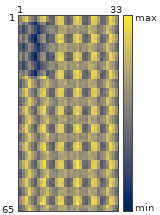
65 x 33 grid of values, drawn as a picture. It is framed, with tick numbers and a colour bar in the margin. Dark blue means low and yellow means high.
Ninth with the lowest average: top left. Odd patch: lower, in the top left. Stripes: upright, repeating 6 times.
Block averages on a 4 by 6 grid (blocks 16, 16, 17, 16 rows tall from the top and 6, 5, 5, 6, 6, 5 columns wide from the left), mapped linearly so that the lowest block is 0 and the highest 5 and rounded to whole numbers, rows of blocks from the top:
0 1 5 4 4 5 / 3 4 5 4 4 5 / 4 5 5 4 4 5 / 4 5 5 4 4 5
